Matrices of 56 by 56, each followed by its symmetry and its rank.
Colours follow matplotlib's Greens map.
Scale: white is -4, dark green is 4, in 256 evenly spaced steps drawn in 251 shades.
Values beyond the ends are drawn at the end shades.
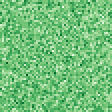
antisymmetric, full rank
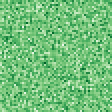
antisymmetric, full rank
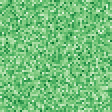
neither, full rank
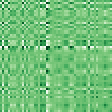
symmetric, rank two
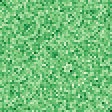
symmetric, full rank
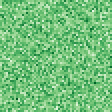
neither, full rank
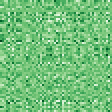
neither, rank five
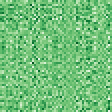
neither, rank five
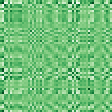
symmetric, rank two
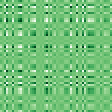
symmetric, rank one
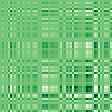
symmetric, rank one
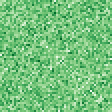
symmetric, full rank
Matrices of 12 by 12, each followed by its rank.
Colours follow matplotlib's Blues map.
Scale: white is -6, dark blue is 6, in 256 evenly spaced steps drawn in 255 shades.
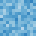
full rank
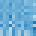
two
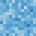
full rank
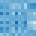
two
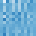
two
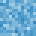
full rank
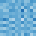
two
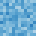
full rank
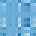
one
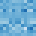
two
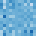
two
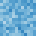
full rank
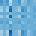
one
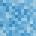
full rank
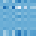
one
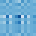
one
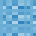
one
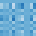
one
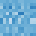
two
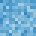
full rank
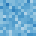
full rank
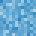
full rank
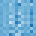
two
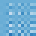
one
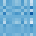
one
